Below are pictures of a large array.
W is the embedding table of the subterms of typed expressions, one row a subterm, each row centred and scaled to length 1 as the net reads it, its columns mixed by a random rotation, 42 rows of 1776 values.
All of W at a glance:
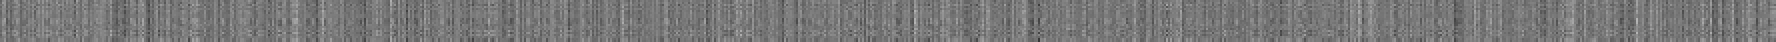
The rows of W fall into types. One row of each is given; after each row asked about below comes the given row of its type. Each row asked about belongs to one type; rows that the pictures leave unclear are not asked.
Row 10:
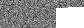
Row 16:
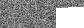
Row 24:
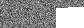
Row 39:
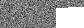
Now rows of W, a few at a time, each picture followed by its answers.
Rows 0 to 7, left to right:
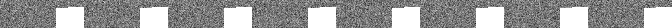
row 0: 39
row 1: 10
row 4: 39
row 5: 39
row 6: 16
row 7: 10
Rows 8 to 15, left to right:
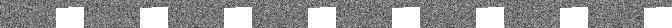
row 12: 10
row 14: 10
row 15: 16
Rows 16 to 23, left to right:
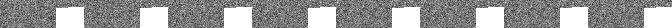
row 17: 10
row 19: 39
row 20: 24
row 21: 39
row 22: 24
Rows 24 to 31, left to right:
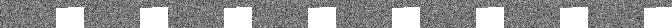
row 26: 39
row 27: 10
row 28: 10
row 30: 10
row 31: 16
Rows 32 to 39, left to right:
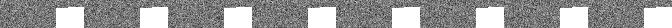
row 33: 24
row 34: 16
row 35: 10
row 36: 10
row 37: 39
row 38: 39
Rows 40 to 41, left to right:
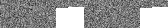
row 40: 39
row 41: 39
